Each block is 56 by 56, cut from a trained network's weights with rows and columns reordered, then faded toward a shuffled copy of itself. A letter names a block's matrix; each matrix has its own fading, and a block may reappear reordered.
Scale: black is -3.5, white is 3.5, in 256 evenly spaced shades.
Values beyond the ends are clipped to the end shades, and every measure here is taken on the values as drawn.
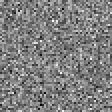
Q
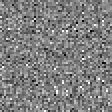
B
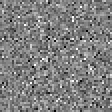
B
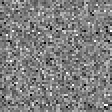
B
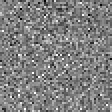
B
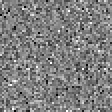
B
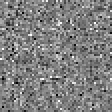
B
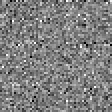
B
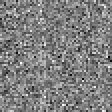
Q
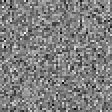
Q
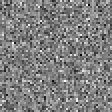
Q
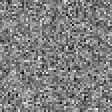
Q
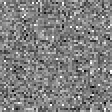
B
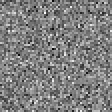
Q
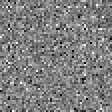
B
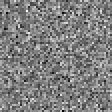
Q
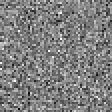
Q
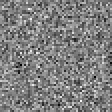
Q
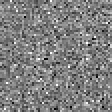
B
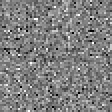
B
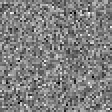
Q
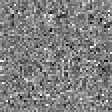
B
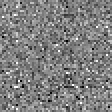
B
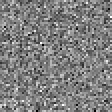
Q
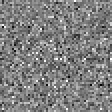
B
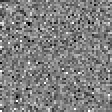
B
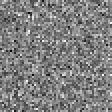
Q
